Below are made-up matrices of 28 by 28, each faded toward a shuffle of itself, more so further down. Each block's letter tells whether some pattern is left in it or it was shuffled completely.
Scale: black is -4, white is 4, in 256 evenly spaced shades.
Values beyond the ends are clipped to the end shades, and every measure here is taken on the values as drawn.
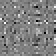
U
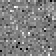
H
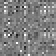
U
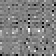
U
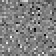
H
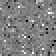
H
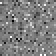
H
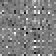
U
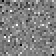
H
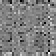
U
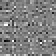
U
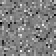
H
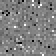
H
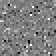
H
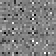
U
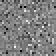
H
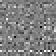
U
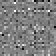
U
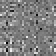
U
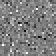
H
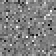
H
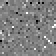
H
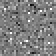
H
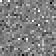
H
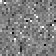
H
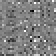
U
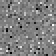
H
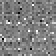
U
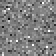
H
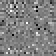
U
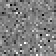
H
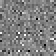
U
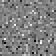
H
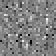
U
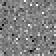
H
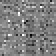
U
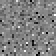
H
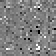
U
